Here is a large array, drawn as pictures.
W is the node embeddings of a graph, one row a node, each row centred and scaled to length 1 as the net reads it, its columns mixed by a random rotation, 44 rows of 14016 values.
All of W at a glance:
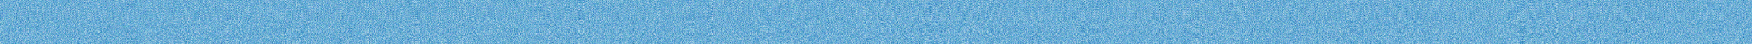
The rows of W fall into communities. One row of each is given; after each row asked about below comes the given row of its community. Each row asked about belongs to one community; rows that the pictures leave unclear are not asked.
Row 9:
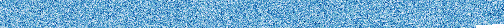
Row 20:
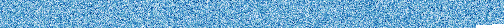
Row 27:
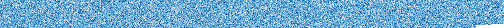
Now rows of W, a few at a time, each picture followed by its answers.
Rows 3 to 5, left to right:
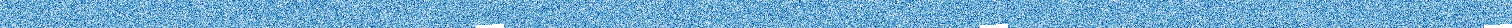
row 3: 9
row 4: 9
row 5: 20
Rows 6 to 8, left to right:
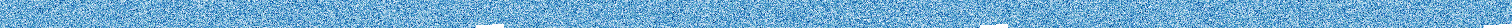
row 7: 9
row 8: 27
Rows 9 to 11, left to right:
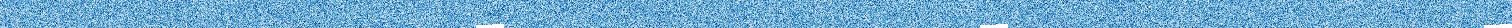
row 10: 27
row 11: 27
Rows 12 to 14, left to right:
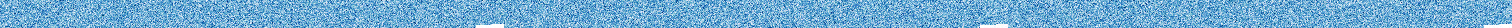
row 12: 27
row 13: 20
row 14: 27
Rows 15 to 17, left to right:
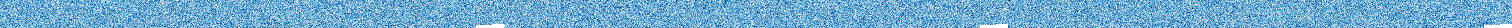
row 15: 20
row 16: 27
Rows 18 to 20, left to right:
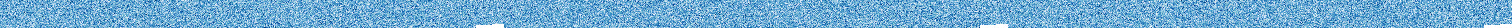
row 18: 20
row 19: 20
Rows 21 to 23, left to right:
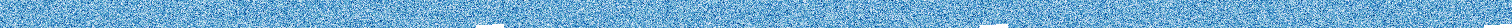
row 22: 9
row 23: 20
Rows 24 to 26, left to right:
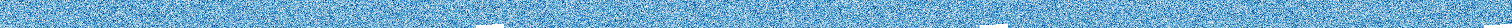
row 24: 27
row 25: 27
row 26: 9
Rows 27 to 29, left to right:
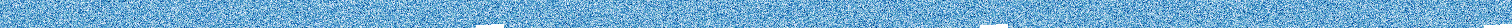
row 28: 9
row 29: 9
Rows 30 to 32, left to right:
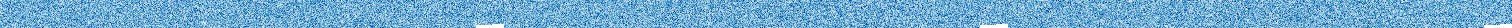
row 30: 9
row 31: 9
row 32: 9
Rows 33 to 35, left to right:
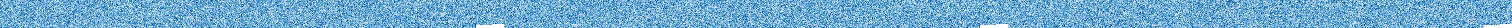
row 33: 20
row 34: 20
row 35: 27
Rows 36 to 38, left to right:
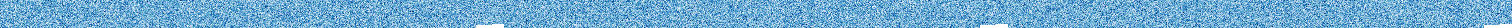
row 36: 9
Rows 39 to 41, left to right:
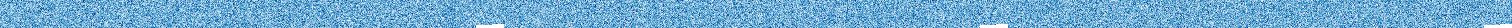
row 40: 20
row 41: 9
